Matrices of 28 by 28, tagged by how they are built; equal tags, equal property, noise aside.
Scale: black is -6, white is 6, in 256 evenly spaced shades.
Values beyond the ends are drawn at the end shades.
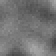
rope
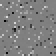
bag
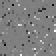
bag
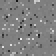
bag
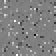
bag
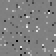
bag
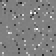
bag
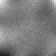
rope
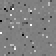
bag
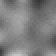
rope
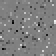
bag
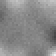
rope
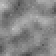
rope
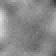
rope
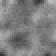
rope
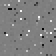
bag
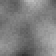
rope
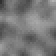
rope
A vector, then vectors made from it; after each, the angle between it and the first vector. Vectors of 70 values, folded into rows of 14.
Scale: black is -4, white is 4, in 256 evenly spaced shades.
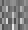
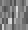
partly opposed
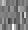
partly aligned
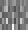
nearly parallel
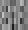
nearly opposite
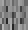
nearly opposite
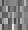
nearly parallel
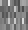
orthogonal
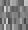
partly aligned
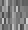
partly aligned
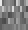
orthogonal
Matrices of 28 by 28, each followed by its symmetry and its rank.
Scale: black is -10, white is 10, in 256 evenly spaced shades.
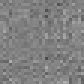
neither, rank five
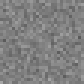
neither, full rank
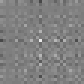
symmetric, rank three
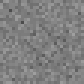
symmetric, full rank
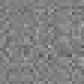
neither, rank five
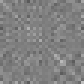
symmetric, rank five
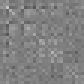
symmetric, rank five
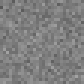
neither, full rank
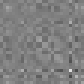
symmetric, rank three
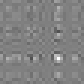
symmetric, rank two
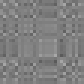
symmetric, rank two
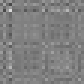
symmetric, rank two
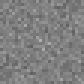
symmetric, full rank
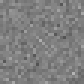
symmetric, full rank
